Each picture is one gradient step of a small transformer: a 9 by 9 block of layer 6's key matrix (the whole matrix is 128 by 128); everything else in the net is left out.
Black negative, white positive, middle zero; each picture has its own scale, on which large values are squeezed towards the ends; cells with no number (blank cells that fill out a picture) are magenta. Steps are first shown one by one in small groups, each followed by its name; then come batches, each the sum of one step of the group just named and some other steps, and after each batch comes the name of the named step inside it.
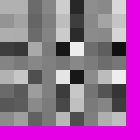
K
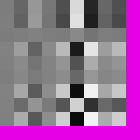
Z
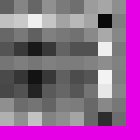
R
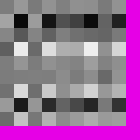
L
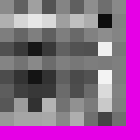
R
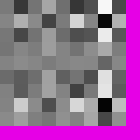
L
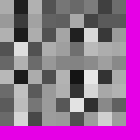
Z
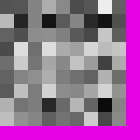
L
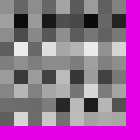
L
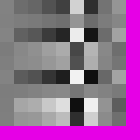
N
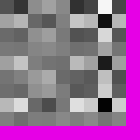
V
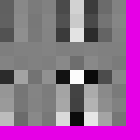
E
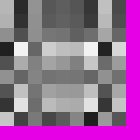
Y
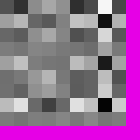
V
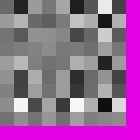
V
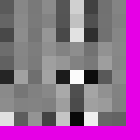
E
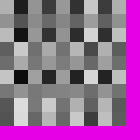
N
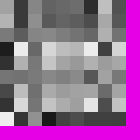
Y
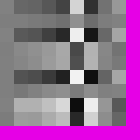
N
